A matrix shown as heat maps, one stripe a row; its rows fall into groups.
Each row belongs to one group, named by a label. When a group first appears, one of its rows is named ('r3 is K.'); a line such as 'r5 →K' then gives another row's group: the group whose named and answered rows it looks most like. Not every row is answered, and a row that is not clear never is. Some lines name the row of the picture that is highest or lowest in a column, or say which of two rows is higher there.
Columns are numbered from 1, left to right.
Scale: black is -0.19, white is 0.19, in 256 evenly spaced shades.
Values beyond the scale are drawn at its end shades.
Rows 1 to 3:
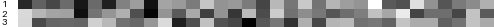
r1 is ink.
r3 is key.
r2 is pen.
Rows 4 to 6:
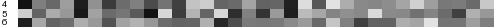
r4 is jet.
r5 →pen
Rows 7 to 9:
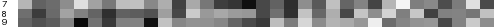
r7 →key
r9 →ink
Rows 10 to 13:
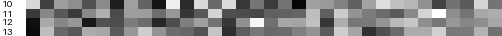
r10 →pen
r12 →jet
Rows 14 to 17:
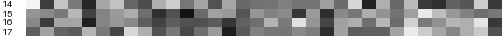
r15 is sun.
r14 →pen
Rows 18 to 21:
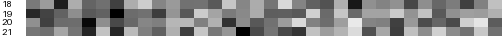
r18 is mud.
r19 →jet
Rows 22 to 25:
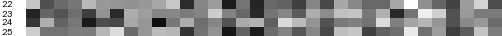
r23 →ink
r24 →ink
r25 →key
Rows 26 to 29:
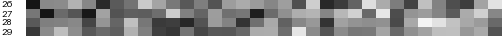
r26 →mud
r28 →sun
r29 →sun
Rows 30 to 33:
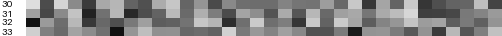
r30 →pen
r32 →jet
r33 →mud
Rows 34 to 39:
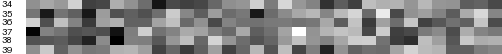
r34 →sun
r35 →ink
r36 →pen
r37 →ink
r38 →ink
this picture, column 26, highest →35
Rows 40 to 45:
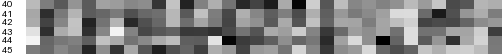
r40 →key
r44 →key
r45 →sun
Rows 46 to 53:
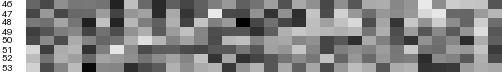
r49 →ink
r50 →mud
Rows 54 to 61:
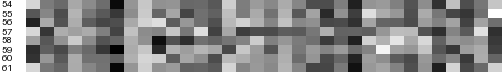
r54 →mud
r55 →mud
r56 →mud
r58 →sun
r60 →mud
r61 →mud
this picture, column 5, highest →57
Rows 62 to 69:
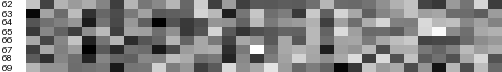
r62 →pen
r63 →jet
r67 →jet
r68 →ink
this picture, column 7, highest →66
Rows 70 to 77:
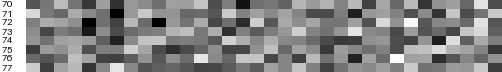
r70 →pen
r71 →mud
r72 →pen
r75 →sun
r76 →jet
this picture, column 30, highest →75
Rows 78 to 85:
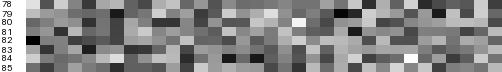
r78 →pen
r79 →mud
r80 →sun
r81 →mud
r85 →jet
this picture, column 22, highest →82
